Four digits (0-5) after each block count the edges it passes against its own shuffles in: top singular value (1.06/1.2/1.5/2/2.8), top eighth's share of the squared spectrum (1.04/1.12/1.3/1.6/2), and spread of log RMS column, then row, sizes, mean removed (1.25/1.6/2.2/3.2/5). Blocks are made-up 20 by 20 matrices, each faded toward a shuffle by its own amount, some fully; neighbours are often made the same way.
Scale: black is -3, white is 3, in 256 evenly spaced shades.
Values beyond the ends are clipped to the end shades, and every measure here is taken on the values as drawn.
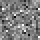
0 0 0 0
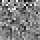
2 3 0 2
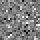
0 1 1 0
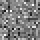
2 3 0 1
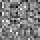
3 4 1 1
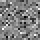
2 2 0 0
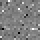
1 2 0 0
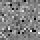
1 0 0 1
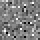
0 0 0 0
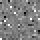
0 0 0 0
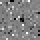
1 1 0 0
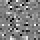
3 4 1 1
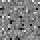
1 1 0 0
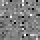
2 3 1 1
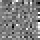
3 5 1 2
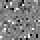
0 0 0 1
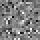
2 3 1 1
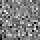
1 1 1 0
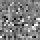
1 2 0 2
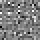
2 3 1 1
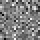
2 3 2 0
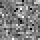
1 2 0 0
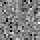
0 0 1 0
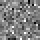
1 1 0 0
